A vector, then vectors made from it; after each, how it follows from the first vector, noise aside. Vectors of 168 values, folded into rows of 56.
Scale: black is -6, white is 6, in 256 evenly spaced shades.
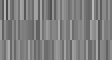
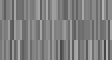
reversed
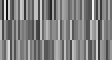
scaled up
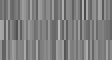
wrapped around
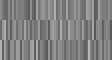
wrapped around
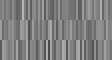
wrapped around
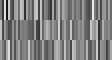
scaled up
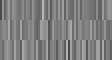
wrapped around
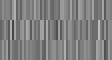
wrapped around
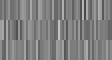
wrapped around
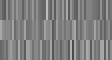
wrapped around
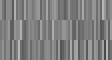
reversed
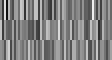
scaled up
